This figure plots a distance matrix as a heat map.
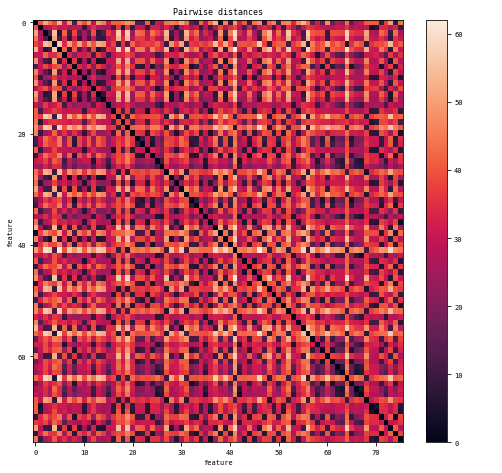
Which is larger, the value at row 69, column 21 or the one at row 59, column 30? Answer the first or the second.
the second
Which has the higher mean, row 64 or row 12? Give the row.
64
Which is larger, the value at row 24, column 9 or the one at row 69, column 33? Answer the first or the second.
the first
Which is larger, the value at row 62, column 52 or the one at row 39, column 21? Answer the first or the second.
the first
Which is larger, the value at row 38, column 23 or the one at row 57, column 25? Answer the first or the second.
the first
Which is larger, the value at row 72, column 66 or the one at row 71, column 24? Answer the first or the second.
the first
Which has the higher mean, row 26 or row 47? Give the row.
47
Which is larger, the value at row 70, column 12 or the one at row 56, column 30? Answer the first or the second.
the second
